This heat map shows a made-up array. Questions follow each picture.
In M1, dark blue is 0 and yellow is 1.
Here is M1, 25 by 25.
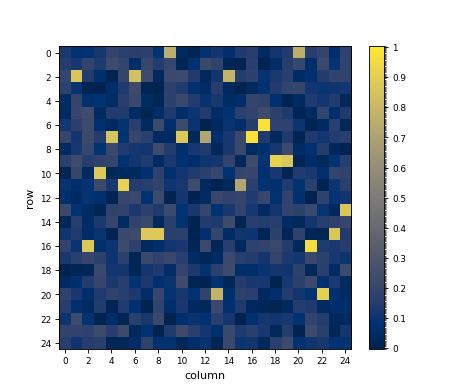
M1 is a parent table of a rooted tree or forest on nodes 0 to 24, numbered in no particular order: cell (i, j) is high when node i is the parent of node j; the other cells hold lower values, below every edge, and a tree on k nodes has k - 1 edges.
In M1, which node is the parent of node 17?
6
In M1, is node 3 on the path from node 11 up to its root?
no
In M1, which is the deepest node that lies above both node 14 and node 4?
7
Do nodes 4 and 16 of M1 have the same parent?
yes
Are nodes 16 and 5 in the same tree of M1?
yes
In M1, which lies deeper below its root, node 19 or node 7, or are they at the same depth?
the same depth
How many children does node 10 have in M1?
1
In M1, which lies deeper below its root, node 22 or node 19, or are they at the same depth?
the same depth
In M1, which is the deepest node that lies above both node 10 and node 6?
7
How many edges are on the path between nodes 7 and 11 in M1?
2
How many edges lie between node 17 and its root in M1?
6
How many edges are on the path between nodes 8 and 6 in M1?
5
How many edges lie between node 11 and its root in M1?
0
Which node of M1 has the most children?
7
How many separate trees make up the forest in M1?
2
